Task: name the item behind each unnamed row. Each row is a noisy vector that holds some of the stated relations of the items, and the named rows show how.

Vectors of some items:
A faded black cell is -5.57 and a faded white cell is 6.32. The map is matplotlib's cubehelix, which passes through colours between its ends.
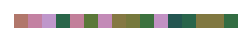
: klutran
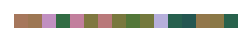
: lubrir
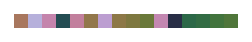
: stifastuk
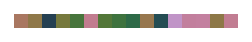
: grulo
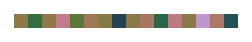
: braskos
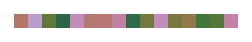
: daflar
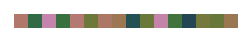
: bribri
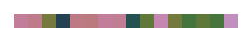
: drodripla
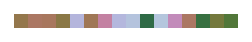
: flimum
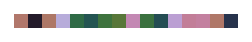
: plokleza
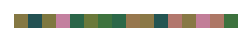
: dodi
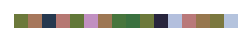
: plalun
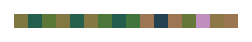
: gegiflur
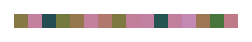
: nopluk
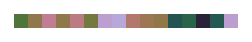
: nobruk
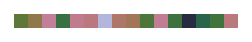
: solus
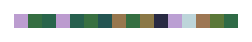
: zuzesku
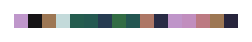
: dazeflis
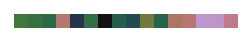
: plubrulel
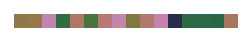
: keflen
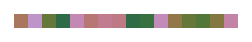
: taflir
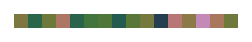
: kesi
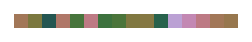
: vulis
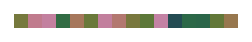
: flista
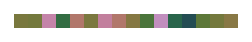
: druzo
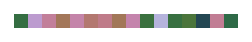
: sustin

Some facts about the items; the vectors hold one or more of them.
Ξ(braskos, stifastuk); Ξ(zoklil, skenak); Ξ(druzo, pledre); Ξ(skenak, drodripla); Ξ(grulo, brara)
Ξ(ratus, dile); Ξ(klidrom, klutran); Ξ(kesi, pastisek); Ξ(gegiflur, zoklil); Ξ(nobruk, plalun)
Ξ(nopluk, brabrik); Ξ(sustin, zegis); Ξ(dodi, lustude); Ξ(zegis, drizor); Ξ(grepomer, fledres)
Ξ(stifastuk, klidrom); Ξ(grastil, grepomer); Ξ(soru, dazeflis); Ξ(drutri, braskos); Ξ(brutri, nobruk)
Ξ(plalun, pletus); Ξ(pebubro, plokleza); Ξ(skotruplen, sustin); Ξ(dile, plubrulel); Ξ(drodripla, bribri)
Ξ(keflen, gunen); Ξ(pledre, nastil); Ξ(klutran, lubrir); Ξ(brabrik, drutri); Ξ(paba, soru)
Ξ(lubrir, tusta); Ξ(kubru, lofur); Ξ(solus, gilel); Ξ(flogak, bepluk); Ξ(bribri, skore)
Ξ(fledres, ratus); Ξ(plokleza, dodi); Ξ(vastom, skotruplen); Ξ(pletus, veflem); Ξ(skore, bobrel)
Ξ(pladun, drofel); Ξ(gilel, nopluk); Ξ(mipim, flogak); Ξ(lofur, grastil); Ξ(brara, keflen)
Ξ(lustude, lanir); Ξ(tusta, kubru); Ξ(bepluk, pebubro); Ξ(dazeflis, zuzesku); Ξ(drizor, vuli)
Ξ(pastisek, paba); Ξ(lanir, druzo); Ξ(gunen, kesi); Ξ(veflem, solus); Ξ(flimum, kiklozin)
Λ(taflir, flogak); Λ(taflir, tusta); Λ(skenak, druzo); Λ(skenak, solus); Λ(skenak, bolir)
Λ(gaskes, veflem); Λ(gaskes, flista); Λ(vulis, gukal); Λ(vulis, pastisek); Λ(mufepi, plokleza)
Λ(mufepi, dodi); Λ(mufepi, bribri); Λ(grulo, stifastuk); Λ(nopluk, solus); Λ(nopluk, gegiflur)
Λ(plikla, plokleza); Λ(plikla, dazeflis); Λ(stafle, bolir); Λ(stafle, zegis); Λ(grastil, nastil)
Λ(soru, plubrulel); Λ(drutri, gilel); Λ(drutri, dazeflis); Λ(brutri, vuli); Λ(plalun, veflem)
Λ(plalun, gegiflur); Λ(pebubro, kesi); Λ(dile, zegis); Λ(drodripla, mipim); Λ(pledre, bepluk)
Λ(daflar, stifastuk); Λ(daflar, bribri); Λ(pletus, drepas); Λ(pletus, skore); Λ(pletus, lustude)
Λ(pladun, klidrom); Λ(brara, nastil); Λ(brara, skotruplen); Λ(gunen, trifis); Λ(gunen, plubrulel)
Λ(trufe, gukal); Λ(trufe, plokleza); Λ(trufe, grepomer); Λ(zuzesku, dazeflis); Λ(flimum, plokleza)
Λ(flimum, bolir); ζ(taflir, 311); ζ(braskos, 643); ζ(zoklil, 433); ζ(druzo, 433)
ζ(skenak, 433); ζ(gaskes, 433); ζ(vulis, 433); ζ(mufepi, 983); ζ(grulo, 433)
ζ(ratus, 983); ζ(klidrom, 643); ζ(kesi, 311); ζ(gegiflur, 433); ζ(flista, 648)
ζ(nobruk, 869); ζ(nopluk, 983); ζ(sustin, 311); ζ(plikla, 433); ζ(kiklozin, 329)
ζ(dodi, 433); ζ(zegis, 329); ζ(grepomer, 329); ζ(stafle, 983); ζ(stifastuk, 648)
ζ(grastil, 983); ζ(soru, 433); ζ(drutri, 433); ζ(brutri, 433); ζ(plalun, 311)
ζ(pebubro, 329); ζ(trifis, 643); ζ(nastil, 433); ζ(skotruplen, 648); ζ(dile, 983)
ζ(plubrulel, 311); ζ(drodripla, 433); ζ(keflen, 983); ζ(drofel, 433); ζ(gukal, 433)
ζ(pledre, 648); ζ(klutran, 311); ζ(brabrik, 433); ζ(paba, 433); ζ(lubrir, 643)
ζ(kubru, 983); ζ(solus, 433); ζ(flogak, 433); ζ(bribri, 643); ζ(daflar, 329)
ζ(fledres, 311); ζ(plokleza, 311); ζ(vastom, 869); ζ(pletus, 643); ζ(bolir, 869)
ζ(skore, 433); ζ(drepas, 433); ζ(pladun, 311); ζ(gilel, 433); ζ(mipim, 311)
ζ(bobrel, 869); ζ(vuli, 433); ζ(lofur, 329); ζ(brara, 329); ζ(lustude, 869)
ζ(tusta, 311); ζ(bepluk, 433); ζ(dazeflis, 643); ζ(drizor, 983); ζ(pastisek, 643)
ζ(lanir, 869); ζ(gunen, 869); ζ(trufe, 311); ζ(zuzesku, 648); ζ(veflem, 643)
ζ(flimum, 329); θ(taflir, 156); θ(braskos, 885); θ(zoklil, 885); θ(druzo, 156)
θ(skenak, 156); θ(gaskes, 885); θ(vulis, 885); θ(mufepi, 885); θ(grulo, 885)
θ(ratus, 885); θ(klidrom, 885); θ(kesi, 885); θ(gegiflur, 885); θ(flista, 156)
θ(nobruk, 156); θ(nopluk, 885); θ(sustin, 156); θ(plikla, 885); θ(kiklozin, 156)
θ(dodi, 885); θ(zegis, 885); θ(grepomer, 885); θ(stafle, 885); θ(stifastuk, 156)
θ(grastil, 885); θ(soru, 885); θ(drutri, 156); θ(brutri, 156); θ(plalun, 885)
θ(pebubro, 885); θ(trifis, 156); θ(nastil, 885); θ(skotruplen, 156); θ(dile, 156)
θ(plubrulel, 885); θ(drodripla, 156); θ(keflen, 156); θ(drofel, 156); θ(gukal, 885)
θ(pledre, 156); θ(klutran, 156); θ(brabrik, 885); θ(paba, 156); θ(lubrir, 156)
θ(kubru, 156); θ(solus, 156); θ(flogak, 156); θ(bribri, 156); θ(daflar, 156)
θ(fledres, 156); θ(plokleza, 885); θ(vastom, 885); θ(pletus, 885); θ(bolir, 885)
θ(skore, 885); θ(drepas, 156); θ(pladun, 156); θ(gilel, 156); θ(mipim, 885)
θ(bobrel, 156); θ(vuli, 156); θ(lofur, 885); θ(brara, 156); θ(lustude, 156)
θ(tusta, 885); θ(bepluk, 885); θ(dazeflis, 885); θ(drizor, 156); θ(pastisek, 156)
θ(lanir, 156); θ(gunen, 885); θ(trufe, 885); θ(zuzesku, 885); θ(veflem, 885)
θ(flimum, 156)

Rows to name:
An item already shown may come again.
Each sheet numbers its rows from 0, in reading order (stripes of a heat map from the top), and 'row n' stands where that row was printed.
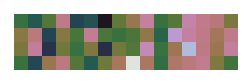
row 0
ratus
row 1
gaskes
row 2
grastil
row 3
bolir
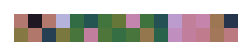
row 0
plokleza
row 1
gaskes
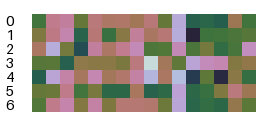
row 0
drofel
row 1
kubru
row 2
pledre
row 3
stafle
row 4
drizor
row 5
fledres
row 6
kiklozin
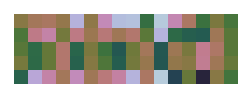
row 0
flimum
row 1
drofel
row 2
bepluk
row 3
bepluk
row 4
drizor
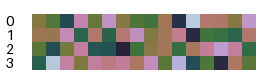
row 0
pletus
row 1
bobrel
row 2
grepomer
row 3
skotruplen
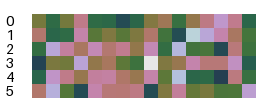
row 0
lofur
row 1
trufe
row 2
sustin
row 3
zegis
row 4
vuli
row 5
brara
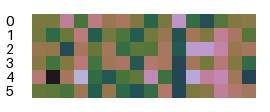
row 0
trifis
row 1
bepluk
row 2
pebubro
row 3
brabrik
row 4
plokleza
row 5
nastil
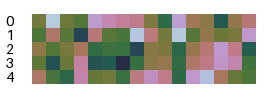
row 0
pladun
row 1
dile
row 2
tusta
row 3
grepomer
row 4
mufepi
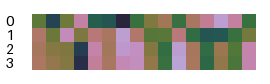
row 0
grepomer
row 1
gilel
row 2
skenak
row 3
skenak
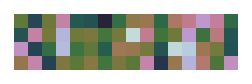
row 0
grepomer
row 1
vastom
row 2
plikla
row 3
gunen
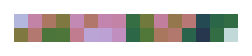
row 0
drutri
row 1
brutri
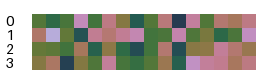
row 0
veflem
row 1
pledre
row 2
nastil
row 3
gaskes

